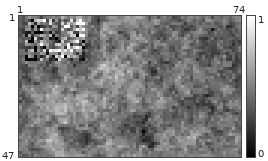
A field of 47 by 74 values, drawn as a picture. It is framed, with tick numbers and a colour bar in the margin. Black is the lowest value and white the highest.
The halves do not mirror each other. Values change most from cell to cell in the top left. In the top left lies a patch that is rougher than the rest.
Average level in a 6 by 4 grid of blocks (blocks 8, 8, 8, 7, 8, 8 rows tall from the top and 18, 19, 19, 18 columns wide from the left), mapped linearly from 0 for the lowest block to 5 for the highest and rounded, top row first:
2 4 2 1 / 3 3 2 0 / 2 5 3 1 / 5 5 3 1 / 4 3 1 2 / 4 3 3 3
